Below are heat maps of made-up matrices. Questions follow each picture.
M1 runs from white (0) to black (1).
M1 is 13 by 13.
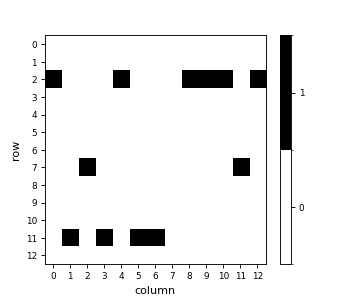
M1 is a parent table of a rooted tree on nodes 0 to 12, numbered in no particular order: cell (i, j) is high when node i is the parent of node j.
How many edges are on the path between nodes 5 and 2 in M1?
3
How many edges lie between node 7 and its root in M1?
0
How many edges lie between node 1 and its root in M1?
2
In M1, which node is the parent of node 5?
11
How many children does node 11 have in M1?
4
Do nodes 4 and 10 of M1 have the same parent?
yes
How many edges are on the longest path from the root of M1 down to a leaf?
2
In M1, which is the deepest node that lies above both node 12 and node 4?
2
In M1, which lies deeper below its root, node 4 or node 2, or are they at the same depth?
node 4
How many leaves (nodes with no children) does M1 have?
10
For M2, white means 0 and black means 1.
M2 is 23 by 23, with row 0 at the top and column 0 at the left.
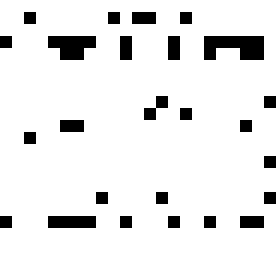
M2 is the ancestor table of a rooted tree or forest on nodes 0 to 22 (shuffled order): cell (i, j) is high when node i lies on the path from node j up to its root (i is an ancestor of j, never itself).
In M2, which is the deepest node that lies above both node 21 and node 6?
4
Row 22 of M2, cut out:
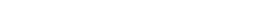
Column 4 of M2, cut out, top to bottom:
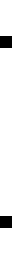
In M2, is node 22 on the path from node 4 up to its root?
no
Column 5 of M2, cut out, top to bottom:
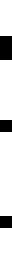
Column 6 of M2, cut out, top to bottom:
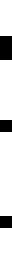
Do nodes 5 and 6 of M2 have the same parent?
yes
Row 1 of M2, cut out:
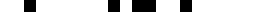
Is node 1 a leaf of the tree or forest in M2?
no
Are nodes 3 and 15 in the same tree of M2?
no
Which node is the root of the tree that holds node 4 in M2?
3
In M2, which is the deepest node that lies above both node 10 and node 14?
4
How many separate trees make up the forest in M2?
3
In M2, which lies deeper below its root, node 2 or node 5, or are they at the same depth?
node 5
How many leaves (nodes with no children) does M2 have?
13
